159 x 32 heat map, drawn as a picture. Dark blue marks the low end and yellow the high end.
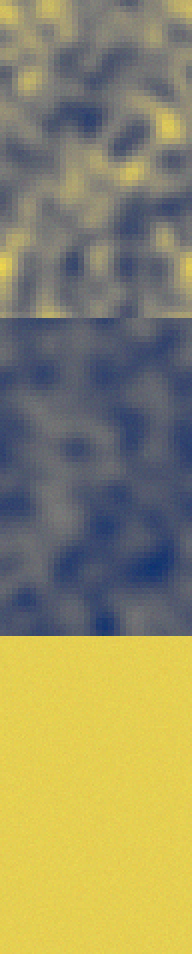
The table splits into 3 rows of 1 panel. Panel 1,1: middling, blotchy, strong in contrast. Panel 2,1: low, blotchy. Panel 3,1: very high, flat.
